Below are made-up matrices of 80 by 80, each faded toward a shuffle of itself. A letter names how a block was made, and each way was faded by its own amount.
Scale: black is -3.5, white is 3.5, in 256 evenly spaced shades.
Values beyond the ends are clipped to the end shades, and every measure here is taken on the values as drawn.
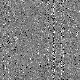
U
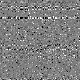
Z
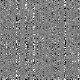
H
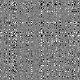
H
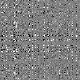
H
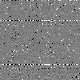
Z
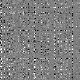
H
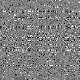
Z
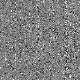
U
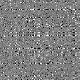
Z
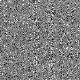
U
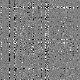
H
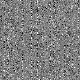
U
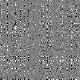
H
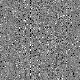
U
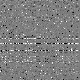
Z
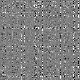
H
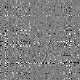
H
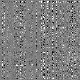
H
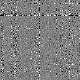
H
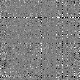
H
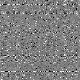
Z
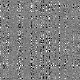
H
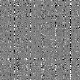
H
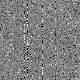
U
